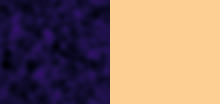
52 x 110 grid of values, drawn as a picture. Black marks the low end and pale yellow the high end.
The table splits into one row of 2 panels. Panel 1,1: very low, blotchy, faint in contrast. Panel 1,2: very high, flat.
